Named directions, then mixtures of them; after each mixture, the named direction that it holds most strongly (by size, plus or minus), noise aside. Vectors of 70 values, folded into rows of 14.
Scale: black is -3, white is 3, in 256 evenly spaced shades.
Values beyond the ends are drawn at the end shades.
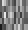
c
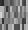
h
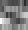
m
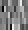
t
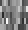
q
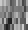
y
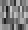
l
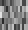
h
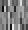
t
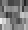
m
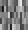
t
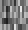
l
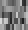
y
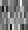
t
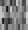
h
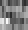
m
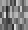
l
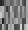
h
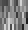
y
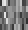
c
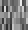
t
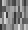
c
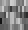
m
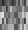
h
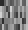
h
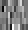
t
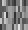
c
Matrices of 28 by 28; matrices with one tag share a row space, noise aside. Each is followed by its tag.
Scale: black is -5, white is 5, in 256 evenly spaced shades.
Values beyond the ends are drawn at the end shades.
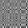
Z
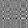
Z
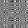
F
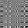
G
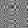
F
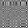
Z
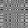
G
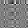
F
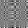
F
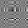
F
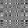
G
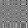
Z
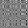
Z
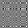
Z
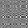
Z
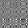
Z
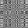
G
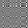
Z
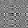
F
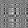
F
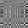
G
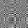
F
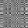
G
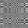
G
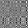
Z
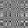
G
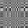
G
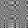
F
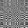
G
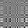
G
